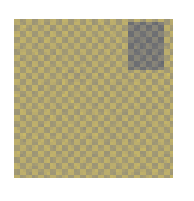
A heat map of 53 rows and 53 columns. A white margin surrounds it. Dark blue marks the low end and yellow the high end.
Mirror symmetry: none. Odd patch: lower, in the top right. Average level on the scale: 70%. Ninth with the lowest average: top right.
